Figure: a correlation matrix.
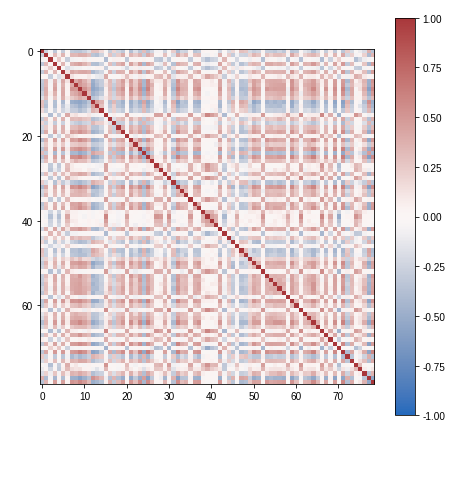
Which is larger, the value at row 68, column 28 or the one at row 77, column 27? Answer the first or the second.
the first
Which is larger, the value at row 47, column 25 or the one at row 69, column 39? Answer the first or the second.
the second
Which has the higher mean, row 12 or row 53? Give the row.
53
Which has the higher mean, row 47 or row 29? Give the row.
29
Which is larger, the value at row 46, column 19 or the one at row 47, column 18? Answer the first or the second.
the first
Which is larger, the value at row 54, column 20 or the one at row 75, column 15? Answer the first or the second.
the second
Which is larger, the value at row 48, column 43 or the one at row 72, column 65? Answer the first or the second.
the first
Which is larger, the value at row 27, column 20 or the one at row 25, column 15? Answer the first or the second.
the first
